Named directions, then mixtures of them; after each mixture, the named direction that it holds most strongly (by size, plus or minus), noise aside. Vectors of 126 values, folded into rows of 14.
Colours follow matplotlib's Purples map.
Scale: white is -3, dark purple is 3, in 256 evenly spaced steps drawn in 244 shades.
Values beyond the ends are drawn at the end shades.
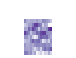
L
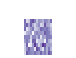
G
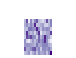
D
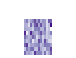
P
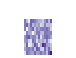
G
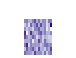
P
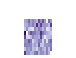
D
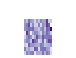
P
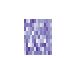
G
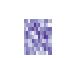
L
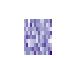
D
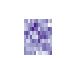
L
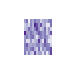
P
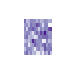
L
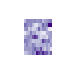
L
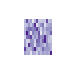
D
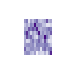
D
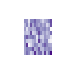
P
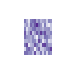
P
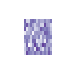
G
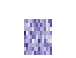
P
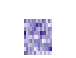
L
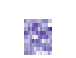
L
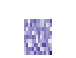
G
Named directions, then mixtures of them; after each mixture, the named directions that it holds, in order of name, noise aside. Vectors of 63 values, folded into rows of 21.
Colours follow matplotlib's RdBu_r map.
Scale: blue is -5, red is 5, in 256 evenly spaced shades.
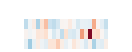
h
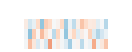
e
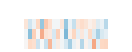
e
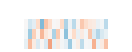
e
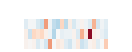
e, h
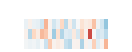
e, h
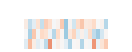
e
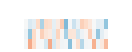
e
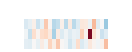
e, h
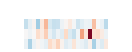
h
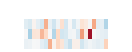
e, h
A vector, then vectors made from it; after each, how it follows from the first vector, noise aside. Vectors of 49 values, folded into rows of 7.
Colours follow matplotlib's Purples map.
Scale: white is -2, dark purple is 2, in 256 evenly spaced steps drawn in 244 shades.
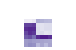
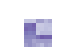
shrunk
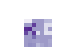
partly zeroed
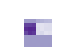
partly zeroed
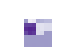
partly zeroed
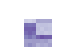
shrunk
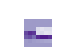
partly zeroed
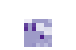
partly zeroed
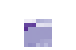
partly zeroed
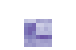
shrunk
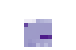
partly zeroed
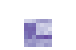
shrunk
